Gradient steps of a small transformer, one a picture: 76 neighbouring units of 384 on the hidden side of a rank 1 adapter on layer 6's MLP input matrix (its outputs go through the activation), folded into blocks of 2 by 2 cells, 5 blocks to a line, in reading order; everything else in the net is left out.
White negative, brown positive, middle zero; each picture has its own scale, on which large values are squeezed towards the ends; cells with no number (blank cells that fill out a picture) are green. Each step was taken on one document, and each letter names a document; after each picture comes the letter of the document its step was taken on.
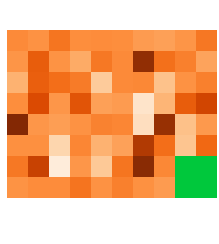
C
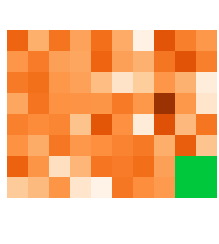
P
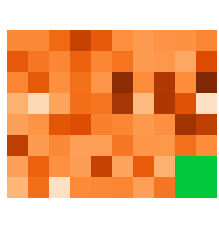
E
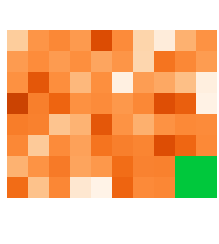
P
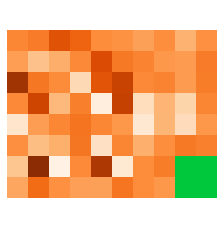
C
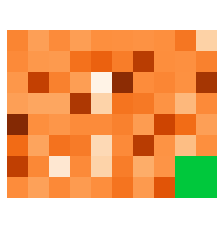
C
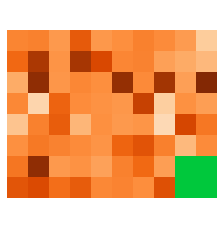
E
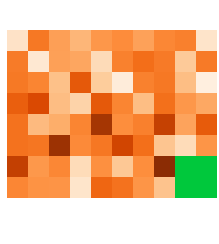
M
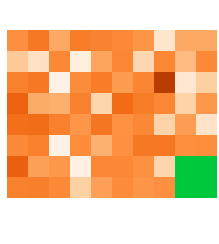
M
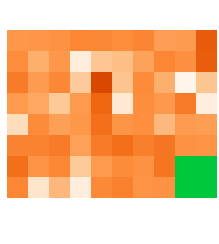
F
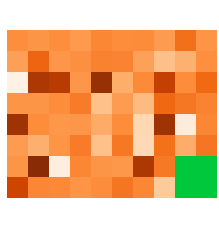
C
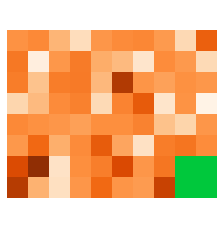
E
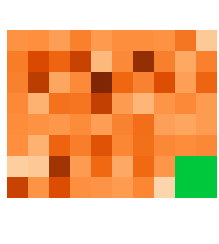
C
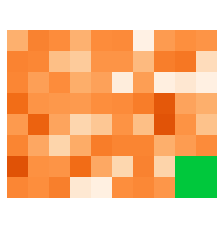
P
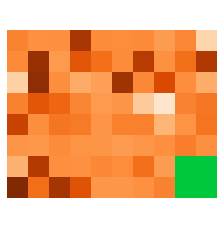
E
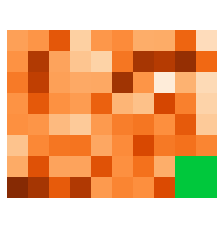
E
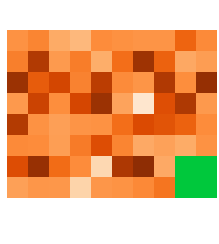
C
